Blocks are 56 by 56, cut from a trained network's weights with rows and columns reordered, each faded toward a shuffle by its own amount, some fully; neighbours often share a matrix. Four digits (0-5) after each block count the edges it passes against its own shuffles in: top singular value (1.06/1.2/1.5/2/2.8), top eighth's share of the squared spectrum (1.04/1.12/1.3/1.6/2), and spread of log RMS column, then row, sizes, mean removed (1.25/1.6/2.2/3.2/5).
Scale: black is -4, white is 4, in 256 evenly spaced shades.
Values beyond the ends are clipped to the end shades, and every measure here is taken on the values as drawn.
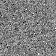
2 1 0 0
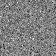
0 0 0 0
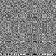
4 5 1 2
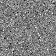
0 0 0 0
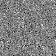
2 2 0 1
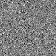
3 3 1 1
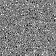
0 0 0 0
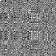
4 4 2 2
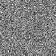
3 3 0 1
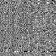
3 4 0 2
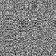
4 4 1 2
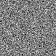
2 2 0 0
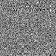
3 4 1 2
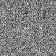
3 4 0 1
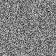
1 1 0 0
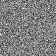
1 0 0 0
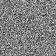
0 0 0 0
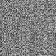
3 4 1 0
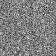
2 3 0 1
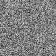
2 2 0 0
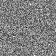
1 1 0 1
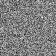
0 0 0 0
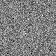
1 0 0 0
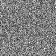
2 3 0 0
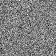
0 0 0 0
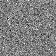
1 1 0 0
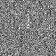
3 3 0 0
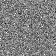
0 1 0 0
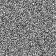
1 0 0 0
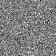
1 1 0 0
